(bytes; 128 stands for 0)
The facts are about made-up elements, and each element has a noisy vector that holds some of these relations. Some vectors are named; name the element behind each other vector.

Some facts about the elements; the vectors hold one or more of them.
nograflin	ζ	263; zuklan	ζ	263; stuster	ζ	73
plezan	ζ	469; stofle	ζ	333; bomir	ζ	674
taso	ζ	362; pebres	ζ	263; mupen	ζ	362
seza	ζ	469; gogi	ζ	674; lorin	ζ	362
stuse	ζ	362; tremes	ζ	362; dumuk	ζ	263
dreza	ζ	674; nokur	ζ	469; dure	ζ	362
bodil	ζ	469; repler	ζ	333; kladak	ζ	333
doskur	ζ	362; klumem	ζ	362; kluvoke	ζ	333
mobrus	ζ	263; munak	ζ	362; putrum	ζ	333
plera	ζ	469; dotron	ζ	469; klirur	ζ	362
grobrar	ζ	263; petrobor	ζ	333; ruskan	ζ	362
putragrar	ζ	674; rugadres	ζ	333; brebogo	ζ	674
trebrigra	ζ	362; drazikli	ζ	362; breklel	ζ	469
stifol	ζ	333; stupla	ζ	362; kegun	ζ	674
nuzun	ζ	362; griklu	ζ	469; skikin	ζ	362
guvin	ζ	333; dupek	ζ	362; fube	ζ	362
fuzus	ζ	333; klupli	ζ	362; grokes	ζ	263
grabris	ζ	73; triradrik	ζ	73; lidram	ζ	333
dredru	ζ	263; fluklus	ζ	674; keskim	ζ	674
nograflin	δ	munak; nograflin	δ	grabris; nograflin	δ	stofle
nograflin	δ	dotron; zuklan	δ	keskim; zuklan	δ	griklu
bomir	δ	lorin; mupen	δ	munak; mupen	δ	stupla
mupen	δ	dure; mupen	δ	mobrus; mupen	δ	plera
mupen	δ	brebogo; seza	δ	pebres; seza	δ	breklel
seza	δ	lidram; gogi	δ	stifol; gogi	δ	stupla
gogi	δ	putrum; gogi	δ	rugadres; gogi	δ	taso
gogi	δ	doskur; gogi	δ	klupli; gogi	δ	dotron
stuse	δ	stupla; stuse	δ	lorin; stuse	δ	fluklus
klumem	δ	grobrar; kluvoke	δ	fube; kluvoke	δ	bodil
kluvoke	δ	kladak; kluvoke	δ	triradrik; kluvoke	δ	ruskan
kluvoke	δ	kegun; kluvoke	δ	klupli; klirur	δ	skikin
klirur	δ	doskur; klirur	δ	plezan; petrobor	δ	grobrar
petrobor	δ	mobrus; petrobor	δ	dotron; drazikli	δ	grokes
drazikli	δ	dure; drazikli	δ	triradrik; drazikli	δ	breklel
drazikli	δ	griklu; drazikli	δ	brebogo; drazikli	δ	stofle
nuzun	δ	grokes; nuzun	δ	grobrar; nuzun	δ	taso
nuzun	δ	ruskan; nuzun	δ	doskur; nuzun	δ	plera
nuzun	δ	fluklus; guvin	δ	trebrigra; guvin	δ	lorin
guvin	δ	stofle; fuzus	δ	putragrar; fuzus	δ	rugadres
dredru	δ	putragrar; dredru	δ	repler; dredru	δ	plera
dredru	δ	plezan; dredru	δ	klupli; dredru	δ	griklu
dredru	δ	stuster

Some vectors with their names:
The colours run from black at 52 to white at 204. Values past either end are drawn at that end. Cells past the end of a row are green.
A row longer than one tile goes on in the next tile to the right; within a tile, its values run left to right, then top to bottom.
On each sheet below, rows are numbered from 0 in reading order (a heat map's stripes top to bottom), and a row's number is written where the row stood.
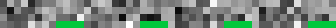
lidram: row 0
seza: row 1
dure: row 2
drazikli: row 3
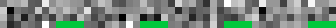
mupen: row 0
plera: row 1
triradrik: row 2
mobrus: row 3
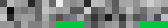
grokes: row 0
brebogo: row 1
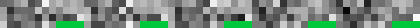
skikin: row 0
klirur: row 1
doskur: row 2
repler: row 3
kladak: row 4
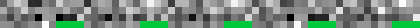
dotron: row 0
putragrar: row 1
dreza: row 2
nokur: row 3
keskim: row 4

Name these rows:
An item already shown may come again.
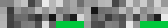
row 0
lorin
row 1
trebrigra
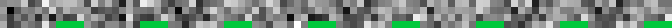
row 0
stupla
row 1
grabris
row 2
rugadres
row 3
griklu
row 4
lidram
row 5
dredru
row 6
guvin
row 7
lidram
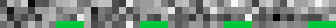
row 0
stofle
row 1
drazikli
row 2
keskim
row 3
fluklus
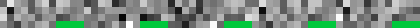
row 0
zuklan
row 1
plezan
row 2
kluvoke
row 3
zuklan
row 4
nograflin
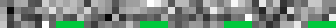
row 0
munak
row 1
gogi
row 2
keskim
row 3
petrobor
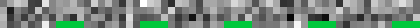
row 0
drazikli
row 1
stuster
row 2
brebogo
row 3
breklel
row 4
bomir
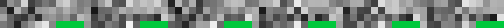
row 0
fuzus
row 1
klupli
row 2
kluvoke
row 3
stuse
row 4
nuzun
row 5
doskur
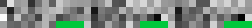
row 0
nograflin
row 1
taso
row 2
taso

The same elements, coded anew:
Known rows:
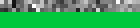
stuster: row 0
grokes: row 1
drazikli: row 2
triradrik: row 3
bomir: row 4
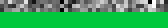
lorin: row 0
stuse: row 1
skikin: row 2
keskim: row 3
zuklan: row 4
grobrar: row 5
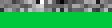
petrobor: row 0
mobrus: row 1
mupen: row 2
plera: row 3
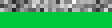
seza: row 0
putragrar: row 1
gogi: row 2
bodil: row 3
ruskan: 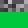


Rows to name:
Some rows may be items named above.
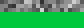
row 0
klupli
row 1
triradrik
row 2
keskim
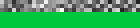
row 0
triradrik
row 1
gogi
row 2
griklu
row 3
dotron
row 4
dotron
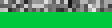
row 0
dotron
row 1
fluklus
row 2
stuster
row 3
zuklan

